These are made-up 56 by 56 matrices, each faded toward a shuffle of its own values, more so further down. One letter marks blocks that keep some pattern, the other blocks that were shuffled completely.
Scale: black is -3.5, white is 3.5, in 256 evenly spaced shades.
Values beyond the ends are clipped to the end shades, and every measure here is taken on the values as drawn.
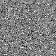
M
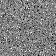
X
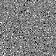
M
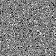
M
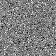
X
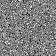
X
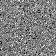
X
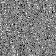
M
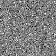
M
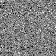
M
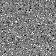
X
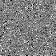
M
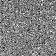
X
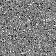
X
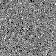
M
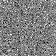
M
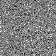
M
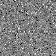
M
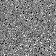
M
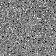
M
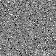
M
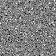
M
